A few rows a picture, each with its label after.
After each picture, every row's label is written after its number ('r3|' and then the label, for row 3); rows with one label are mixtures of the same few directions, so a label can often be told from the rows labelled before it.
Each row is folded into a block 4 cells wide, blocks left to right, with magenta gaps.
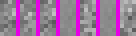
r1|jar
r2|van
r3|jar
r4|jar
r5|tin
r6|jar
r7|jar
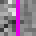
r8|jar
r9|tin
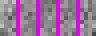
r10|jar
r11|van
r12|jar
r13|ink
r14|ink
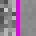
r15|tin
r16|jar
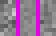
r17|jar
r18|ink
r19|tin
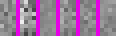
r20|ink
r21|tin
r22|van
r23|tin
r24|van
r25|jar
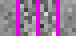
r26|van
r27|ink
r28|ink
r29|jar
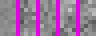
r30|van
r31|tin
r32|ink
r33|jar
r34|jar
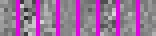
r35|tin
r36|ink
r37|tin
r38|ink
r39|jar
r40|jar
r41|van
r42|ink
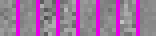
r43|van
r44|van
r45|ink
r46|tin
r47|jar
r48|jar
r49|tin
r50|tin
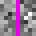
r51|van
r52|van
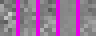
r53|van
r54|tin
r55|jar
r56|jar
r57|jar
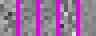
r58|van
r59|ink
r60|ink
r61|ink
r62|ink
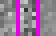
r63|van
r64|tin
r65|van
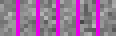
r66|van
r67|jar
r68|van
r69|ink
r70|tin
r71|van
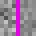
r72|van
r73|ink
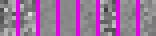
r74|tin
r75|van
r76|van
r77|tin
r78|van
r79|tin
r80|jar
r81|ink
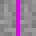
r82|tin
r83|tin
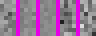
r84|van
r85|tin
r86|ink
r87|tin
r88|ink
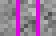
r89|jar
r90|jar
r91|van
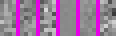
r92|tin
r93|ink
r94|tin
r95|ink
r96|jar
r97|jar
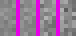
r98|van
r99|ink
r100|ink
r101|tin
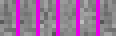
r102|tin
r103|tin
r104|ink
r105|jar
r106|tin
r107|tin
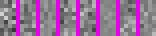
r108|van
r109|tin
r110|ink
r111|tin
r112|van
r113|van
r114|jar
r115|ink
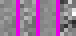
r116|ink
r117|ink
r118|tin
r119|jar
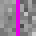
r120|jar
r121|ink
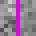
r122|jar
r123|van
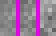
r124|jar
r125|jar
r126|jar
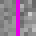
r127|ink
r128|van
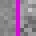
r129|van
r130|jar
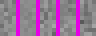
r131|ink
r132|van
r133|ink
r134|jar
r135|tin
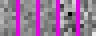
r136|tin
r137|van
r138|van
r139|van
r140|ink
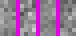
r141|tin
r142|van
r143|jar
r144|jar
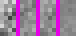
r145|jar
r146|van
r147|jar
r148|jar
